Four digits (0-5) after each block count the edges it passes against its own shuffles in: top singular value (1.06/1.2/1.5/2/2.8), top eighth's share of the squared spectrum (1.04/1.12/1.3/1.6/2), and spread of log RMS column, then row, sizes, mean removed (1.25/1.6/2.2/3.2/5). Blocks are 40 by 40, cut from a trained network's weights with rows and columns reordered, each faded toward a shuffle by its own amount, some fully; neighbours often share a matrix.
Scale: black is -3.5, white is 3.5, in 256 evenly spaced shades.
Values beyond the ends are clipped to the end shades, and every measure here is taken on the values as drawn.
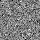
0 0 0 0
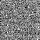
1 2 0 0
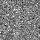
0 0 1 0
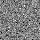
0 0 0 0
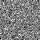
0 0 0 0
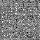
1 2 1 0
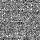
2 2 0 0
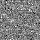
1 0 0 0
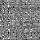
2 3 2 0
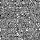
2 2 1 0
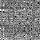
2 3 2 1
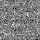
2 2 1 0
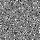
1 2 0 0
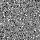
0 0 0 0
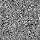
2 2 0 1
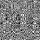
3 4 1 2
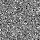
1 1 0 0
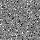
0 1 0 0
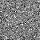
2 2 0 1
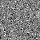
1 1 0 0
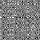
4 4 1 3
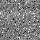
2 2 1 0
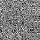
3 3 1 1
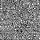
1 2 0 0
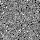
0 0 0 0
